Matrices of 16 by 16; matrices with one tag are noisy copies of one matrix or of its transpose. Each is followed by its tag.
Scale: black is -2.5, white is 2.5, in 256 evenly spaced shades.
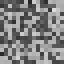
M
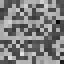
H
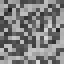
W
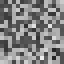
M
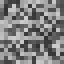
H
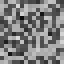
W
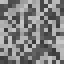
H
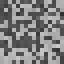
M
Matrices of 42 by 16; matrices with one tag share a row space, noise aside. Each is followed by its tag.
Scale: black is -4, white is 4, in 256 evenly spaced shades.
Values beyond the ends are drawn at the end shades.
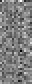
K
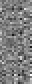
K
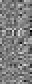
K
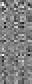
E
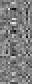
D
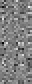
E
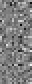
K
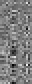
D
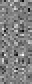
E
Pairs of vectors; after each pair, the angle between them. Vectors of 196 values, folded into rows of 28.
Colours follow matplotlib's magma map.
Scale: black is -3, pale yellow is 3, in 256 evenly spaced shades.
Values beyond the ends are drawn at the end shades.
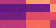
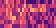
partly opposed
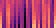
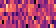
orthogonal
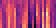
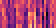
nearly opposite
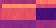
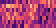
partly aligned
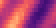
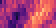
nearly opposite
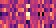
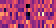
nearly opposite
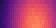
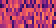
orthogonal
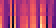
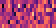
orthogonal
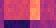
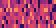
orthogonal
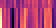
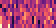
partly aligned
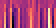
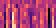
nearly opposite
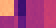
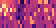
partly aligned
